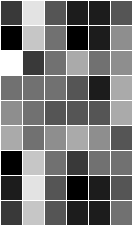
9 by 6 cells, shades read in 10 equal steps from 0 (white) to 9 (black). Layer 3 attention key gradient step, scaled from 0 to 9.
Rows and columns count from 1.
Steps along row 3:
up down down up down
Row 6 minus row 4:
-2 0 -1 -3 -4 3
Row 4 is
5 5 5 6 8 3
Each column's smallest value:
0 1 4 3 4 3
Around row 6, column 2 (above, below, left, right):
5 2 3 4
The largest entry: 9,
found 4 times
